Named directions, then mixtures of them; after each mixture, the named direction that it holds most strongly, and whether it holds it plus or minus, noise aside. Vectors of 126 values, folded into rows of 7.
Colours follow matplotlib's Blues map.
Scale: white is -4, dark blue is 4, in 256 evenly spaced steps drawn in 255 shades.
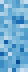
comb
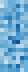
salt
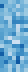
salt, minus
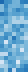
comb, minus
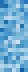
salt, minus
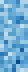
comb, plus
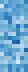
salt, plus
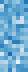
comb, minus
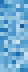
salt, minus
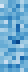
salt, plus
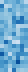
comb, plus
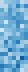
salt, plus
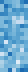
comb, minus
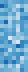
salt, minus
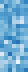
comb, minus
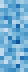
salt, plus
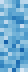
comb, plus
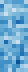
comb, plus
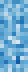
salt, minus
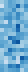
salt, plus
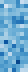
comb, plus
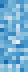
salt, minus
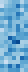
salt, plus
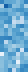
comb, minus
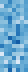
salt, plus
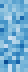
salt, minus
